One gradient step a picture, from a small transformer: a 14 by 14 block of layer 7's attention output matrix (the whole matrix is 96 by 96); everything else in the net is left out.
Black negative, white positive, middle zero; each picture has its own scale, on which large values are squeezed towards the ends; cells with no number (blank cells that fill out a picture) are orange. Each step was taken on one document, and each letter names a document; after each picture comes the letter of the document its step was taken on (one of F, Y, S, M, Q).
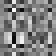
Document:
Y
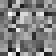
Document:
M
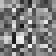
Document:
Y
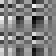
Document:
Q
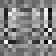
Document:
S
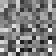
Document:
M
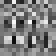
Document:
Y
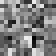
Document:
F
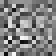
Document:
S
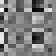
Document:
Q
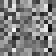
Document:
F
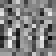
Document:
M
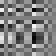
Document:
Q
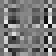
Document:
S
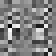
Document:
F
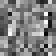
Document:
F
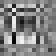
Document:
Y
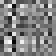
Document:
Y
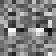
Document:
F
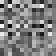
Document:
F
